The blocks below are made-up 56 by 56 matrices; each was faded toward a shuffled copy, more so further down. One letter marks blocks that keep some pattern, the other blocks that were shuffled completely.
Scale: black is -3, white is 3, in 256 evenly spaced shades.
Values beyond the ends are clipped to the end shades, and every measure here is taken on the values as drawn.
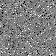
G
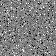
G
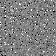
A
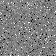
G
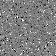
G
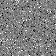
G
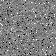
G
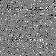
A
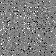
A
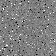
G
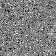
G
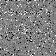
A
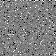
A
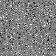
A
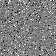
G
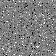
G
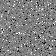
G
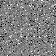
A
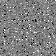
A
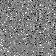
A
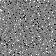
G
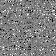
A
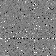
A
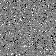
G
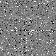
A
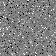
G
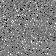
G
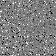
A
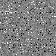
A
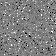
G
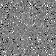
A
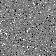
G
